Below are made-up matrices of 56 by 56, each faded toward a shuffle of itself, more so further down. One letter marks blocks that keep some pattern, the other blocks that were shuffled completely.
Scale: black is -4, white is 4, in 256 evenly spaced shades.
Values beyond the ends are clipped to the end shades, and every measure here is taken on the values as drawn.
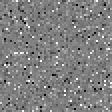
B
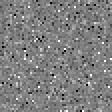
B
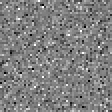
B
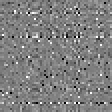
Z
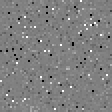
B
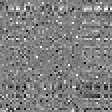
Z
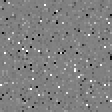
B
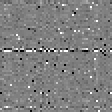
Z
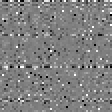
Z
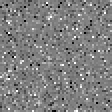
B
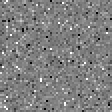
B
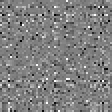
Z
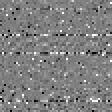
Z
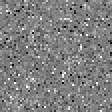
B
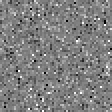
B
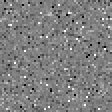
B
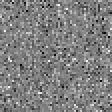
B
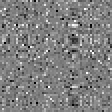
Z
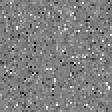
B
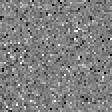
B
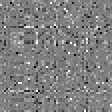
Z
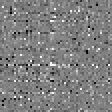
Z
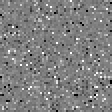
B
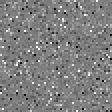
B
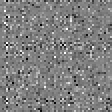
Z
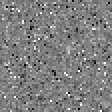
B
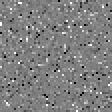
B
